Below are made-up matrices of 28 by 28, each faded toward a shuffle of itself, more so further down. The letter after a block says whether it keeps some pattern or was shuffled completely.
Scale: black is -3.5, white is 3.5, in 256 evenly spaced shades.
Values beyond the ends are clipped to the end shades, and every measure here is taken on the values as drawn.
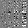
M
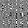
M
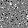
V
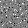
V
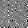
M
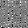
M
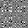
M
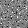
V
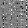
M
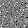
V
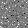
V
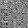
M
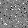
V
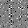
M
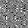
M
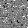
V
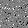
V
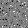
V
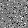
V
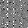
M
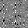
M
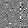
M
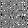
M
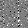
M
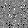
M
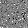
V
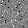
V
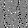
M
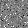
V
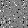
M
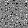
M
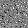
V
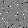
V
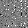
M
